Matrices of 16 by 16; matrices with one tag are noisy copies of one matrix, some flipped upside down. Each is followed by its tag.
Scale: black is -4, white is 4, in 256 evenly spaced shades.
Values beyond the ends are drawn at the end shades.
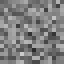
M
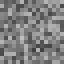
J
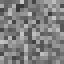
J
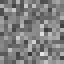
J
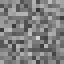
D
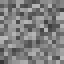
M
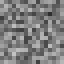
D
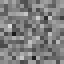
D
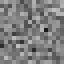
D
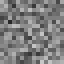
D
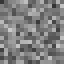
M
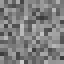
J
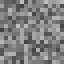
J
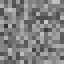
J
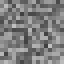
D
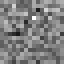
D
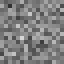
J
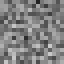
D
